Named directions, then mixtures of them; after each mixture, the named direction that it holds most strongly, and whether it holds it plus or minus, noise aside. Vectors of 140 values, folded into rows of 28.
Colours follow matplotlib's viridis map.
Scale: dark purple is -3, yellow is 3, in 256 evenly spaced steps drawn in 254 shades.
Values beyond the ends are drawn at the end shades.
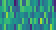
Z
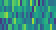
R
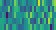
Z, minus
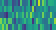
R, minus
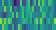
R, minus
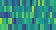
R, minus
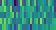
Z, plus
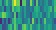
R, plus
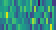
Z, plus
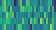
Z, plus
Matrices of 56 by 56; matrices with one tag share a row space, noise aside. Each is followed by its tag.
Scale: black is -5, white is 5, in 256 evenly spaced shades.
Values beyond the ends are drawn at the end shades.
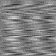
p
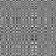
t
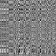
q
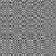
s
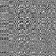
q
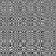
s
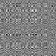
t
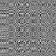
q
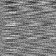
p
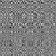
s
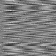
p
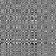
t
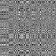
q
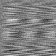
p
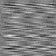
p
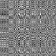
q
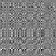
s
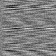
p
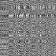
q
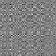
s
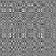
s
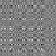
s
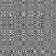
s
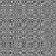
s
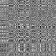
q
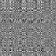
s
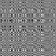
s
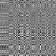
q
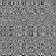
s
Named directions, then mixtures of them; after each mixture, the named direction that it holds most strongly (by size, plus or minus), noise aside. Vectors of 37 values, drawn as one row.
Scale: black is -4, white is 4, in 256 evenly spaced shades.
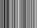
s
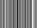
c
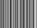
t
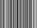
c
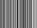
c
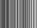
s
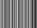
t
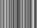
c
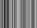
s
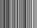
s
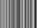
t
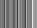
c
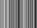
s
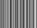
t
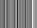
c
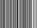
c
